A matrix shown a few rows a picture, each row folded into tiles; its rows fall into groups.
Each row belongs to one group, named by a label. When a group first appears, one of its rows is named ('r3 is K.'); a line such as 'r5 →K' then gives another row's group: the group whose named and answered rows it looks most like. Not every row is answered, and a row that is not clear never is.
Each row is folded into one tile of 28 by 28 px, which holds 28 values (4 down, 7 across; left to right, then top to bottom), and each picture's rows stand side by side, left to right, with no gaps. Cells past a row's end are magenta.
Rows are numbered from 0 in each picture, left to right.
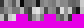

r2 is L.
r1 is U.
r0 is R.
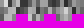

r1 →R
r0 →U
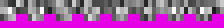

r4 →U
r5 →L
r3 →U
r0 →U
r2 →U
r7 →L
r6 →R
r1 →U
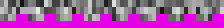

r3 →R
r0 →R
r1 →U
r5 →U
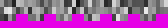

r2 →R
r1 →L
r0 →L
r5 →L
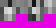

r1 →L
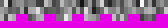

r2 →R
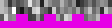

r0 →U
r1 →L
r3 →R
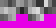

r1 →U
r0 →U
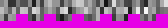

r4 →L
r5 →L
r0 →R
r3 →R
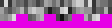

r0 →R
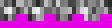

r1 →U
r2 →L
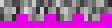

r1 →R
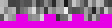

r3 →R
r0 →U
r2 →U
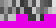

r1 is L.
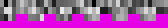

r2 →L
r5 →U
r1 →R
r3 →U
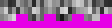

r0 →R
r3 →R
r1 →L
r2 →L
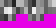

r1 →L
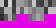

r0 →L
